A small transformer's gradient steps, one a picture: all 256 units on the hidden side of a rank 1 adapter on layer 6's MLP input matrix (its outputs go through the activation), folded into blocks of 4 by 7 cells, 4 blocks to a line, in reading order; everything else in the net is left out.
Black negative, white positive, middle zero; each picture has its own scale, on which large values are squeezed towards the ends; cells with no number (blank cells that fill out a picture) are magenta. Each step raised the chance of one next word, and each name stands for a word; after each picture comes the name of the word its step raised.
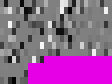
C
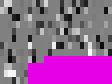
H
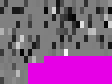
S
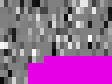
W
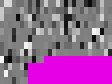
H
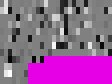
H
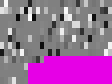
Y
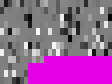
Y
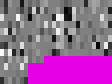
Y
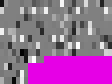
C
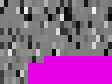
Y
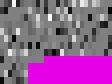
W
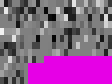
C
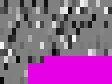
W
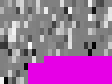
W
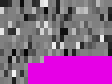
C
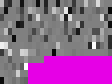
W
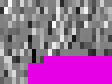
S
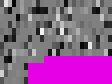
H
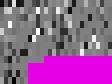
C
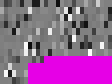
W
